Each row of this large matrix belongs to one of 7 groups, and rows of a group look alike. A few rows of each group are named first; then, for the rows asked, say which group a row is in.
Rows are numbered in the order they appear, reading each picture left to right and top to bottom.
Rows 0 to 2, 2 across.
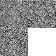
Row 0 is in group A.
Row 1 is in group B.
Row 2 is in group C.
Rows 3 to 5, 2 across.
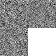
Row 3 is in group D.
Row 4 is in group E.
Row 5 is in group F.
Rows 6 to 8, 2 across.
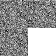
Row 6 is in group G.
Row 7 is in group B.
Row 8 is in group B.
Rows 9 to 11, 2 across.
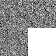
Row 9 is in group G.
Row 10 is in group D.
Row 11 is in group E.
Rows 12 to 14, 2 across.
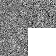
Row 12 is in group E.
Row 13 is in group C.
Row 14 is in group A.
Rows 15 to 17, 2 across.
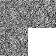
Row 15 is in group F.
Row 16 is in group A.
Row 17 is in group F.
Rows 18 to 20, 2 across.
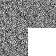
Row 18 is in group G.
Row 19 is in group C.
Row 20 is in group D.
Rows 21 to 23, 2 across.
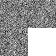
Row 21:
E
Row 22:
A
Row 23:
C
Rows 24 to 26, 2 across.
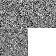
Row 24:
E
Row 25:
D
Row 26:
B
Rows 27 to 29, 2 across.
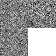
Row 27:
E
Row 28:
D
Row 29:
B
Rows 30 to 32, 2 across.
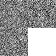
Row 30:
A
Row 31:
C
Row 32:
F
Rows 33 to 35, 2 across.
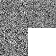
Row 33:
E
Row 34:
C
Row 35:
D
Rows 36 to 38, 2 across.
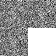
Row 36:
A
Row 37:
F
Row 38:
F
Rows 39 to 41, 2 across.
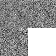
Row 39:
C
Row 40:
C
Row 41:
E
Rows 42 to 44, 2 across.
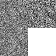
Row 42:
F
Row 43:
G
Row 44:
A
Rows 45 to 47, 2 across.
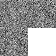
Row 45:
F
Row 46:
C
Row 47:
C
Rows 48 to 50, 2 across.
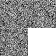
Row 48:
D
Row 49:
C
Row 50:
B
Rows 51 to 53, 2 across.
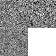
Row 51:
F
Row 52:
D
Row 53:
C
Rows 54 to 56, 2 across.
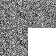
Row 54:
G
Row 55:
C
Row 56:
G
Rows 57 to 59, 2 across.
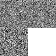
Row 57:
F
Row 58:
C
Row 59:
D
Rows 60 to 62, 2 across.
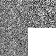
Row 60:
A
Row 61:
F
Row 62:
C
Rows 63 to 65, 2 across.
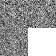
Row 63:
D
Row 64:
A
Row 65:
F
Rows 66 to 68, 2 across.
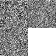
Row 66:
B
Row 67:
A
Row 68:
F
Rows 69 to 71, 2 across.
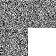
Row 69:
D
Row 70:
F
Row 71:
B
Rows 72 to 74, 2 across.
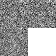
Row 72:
E
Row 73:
E
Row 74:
A
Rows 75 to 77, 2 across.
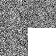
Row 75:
A
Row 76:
F
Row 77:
G
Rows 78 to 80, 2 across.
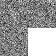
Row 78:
F
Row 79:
E
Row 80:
D
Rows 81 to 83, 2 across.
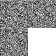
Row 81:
B
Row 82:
D
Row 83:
B
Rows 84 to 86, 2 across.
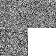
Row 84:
F
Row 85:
E
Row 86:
B
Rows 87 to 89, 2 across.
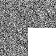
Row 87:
C
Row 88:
F
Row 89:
G
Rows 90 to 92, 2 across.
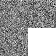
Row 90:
A
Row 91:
C
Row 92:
D
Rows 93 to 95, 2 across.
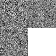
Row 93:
D
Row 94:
C
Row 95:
B
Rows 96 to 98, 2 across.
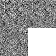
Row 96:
D
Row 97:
D
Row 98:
E
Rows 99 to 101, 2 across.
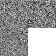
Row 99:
D
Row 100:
B
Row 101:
E
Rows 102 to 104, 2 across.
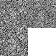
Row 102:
F
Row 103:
C
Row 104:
A
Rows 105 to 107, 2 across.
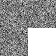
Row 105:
E
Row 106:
F
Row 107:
E
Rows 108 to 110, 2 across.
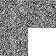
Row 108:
A
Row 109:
B
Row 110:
F
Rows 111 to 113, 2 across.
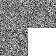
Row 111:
E
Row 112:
E
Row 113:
B
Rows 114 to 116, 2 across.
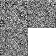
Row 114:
B
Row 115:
E
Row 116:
B
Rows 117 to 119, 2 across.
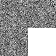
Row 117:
E
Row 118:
F
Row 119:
C
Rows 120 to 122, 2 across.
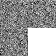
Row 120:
E
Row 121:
D
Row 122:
B
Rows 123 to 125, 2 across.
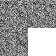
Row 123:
B
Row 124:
D
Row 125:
G
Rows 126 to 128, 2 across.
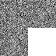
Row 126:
G
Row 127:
F
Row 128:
A
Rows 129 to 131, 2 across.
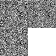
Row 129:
B
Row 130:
C
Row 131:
G
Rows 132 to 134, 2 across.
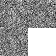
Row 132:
A
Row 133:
E
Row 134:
F
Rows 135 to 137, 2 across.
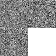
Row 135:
F
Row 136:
B
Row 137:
C
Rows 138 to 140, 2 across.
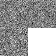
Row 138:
F
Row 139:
C
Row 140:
F
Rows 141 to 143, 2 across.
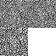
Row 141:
A
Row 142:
F
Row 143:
F
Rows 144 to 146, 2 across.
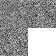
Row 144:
E
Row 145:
C
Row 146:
F
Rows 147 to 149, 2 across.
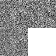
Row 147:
F
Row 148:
G
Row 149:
F
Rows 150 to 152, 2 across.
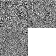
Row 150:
B
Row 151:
D
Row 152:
E
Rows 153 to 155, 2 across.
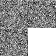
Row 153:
A
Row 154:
B
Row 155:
B
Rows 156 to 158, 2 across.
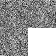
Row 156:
C
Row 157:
A
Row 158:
F
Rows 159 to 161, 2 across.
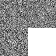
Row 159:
G
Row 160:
F
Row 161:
D
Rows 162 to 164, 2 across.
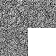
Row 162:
A
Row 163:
C
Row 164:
E
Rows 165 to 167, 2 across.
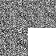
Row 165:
G
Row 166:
G
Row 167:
G
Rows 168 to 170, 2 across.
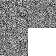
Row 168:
G
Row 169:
E
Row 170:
F
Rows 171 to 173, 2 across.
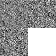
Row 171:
D
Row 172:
G
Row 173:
D
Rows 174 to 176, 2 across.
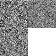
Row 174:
B
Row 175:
C
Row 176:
D
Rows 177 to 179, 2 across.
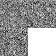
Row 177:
E
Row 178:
D
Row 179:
C
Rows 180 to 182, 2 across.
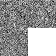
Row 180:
C
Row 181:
A
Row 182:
E
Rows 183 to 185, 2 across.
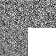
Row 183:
D
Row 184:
F
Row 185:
D
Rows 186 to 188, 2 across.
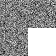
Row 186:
C
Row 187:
E
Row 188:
D
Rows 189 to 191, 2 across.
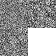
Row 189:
E
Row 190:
G
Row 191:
F
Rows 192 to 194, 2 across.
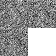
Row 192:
A
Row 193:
C
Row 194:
C
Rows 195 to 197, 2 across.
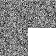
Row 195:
C
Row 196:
B
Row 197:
G
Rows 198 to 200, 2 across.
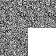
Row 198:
G
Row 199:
G
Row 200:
C
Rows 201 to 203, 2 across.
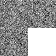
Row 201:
A
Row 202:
D
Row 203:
C
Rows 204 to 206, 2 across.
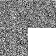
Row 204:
F
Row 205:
B
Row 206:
G
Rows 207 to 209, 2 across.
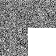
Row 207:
C
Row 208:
F
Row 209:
G
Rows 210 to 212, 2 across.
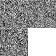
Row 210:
D
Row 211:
G
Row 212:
B
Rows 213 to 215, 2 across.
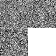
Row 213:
F
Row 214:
F
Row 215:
B
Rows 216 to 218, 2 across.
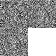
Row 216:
B
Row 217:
A
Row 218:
F
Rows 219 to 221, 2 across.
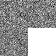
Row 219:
G
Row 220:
F
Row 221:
C
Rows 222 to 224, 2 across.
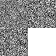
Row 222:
F
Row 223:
G
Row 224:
G
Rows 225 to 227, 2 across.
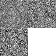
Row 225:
A
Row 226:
G
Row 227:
B
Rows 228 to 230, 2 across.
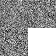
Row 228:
A
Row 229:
G
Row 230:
D
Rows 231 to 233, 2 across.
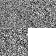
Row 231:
C
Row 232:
D
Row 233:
G
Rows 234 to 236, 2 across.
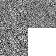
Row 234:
F
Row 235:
E
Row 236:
F
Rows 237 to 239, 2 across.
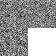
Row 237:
C
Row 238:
E
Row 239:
G
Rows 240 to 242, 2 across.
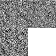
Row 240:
G
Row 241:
B
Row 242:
D
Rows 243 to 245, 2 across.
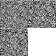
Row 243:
B
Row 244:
B
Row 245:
B
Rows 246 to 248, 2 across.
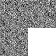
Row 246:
D
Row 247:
G
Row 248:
D
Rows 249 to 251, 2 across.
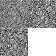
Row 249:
A
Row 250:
A
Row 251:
B
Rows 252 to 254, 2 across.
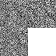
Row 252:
C
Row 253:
G
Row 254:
E
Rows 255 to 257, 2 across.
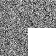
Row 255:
A
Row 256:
D
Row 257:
C
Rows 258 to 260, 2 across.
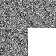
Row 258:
G
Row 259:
D
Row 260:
B
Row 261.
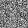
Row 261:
G
